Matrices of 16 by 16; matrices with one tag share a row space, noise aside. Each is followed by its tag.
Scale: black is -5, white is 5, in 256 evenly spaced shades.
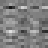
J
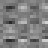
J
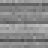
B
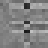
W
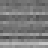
B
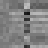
W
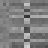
W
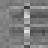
W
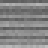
B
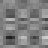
J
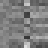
W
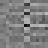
W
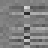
W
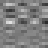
J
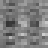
J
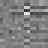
W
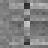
W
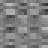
J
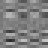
J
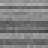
B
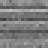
B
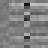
W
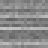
B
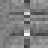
W
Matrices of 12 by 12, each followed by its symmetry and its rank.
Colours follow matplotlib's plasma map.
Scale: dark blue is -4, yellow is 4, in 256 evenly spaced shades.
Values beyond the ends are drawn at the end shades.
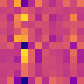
neither, rank two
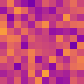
antisymmetric, full rank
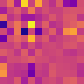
antisymmetric, rank two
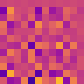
neither, rank two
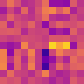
antisymmetric, rank two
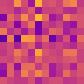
antisymmetric, rank two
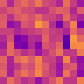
neither, rank two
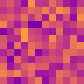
antisymmetric, full rank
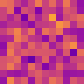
neither, full rank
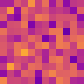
neither, full rank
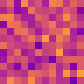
antisymmetric, full rank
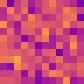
neither, full rank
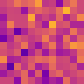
antisymmetric, full rank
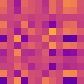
neither, rank two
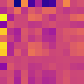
antisymmetric, rank two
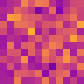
neither, full rank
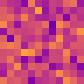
antisymmetric, full rank
